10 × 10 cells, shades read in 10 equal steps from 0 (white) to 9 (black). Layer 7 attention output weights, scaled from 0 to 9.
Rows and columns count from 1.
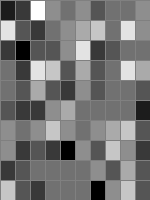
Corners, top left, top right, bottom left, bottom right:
8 4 2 6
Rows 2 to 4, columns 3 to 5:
7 5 4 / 6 6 4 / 1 2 6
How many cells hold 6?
20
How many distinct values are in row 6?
6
